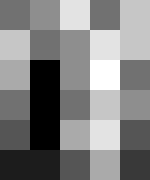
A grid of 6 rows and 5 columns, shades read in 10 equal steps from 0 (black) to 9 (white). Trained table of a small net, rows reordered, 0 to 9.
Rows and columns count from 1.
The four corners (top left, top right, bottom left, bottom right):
4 7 1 2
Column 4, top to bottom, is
4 8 9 7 8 6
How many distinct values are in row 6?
4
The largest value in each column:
7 5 8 9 7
